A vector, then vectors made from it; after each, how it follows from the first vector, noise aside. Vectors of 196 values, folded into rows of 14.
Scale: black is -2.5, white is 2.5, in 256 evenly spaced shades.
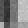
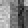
reversed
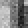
reversed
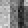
reversed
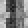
wrapped around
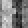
wrapped around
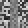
sign-scrambled
